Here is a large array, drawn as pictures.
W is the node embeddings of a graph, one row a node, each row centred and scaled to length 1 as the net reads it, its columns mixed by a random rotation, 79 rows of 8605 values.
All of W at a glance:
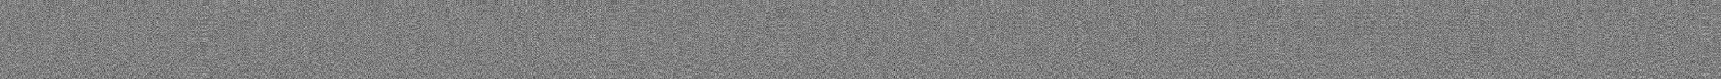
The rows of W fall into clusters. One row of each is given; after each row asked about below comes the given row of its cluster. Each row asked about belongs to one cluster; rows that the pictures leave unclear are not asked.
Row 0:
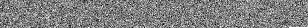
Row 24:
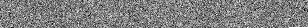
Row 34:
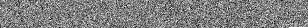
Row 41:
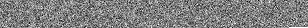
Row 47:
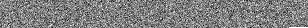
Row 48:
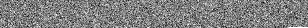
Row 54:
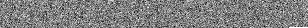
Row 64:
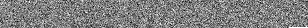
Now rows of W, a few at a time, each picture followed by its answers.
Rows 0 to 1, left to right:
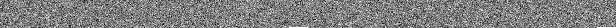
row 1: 64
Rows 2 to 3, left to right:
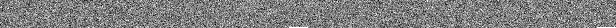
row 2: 0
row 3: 64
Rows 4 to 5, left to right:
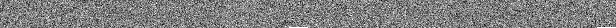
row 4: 0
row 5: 48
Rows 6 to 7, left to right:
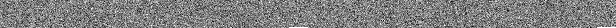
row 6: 41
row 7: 54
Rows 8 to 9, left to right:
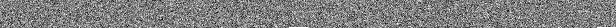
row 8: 47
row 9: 54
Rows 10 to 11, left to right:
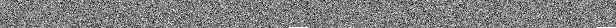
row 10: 64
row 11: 64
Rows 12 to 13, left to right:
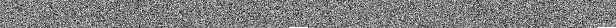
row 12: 54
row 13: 34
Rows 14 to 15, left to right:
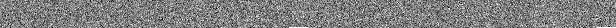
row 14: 47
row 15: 24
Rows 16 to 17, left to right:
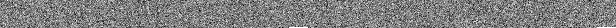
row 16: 54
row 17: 34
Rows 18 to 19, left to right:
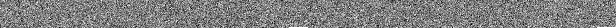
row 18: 34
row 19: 0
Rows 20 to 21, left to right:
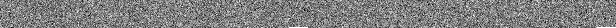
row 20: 24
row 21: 48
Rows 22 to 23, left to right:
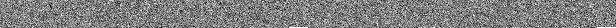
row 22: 54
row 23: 48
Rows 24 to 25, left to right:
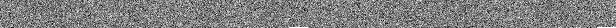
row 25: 54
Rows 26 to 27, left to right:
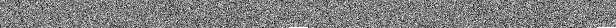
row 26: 34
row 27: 34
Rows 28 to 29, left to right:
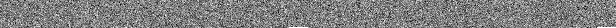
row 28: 48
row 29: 54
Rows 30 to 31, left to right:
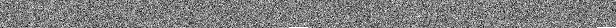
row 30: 41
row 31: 24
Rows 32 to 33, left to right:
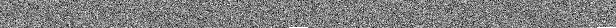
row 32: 48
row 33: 41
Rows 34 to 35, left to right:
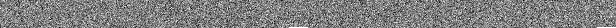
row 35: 47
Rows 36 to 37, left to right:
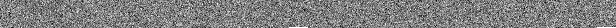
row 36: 24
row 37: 47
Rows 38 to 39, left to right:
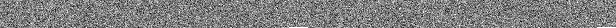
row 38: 41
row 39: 41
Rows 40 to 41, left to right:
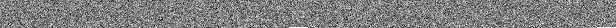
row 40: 47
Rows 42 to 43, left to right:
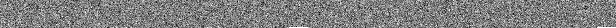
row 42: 48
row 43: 54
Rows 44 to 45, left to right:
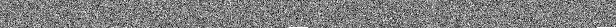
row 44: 48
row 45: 64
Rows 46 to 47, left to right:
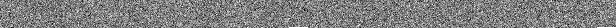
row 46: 24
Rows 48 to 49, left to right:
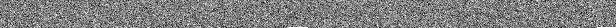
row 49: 48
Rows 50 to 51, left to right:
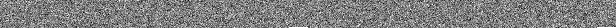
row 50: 64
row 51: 47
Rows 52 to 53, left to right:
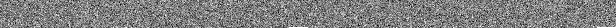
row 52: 48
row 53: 0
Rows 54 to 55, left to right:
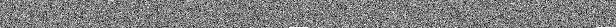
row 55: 48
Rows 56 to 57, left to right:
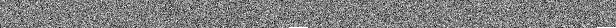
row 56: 34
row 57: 47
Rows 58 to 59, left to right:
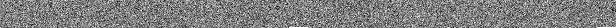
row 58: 54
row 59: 24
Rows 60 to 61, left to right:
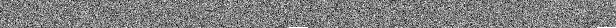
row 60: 48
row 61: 0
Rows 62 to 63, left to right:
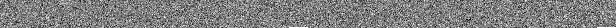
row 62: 0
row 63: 47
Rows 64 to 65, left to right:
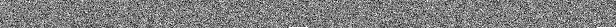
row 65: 64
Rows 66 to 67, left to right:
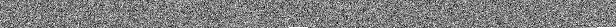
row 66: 24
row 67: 41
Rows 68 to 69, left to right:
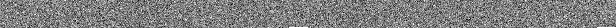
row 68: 54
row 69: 47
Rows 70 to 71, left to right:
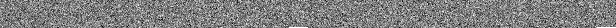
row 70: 47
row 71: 48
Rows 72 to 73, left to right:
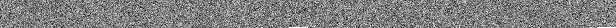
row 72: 24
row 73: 41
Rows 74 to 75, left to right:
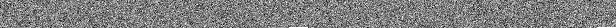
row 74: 41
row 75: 34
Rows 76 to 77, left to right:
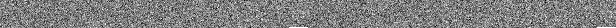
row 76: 47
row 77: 47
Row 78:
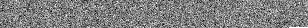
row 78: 0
